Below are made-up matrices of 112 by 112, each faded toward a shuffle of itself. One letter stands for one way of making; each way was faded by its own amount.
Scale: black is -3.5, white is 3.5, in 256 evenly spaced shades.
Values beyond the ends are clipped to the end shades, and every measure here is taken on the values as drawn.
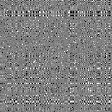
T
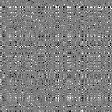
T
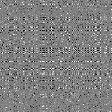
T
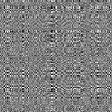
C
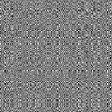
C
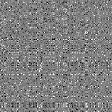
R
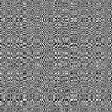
C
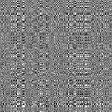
C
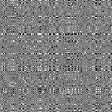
T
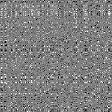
R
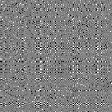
T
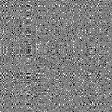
R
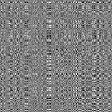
C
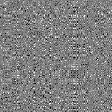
R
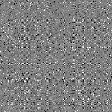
R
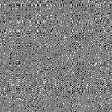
R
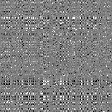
T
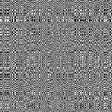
C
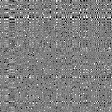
T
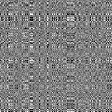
C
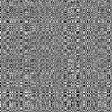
C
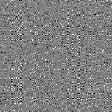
R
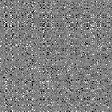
R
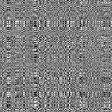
C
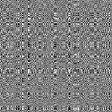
C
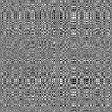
C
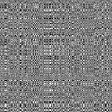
C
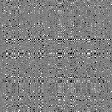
T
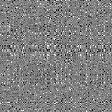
R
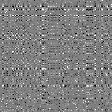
T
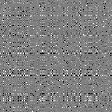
T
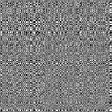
C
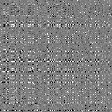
T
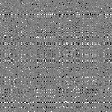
T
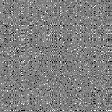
R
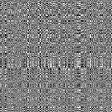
C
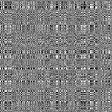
C
